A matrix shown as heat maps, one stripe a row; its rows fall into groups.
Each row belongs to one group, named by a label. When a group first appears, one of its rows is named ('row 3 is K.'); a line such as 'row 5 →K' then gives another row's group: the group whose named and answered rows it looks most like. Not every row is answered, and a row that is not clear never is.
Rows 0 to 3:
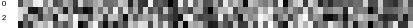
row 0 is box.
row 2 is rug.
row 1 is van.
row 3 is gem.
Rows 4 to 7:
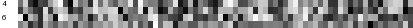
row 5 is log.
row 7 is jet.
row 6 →rug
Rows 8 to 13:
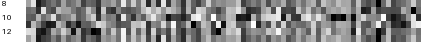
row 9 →gem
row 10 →rug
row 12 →van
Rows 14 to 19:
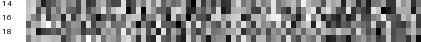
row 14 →log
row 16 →rug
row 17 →box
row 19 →box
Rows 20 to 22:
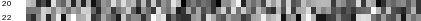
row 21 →box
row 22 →rug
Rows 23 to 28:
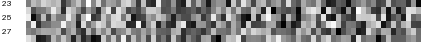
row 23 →box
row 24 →rug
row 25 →rug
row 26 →log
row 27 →box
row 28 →van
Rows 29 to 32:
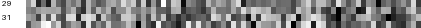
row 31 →rug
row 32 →box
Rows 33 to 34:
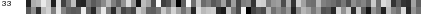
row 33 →box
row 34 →gem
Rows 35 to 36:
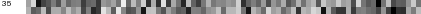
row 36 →rug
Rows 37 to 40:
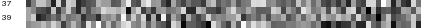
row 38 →log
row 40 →box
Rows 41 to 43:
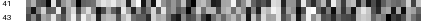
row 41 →log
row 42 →rug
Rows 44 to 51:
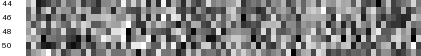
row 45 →gem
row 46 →jet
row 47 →rug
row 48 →log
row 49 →log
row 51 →box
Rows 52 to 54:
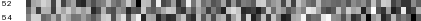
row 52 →box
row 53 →gem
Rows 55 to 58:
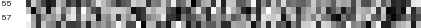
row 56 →rug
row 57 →rug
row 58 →log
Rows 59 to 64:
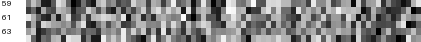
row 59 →van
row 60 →gem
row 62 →gem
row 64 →rug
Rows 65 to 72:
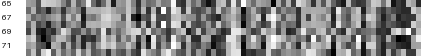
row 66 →jet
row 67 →jet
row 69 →log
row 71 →jet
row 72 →gem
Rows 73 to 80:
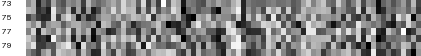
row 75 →log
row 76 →rug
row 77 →gem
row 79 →log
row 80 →gem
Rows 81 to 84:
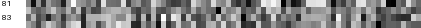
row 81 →rug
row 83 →jet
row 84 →jet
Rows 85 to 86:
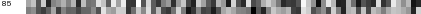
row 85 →log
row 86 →log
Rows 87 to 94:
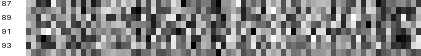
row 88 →jet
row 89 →gem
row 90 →log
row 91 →box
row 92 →van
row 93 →van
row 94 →jet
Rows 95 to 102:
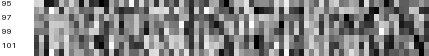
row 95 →van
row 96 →gem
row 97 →box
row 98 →box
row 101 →gem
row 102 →gem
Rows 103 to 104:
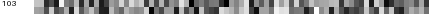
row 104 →rug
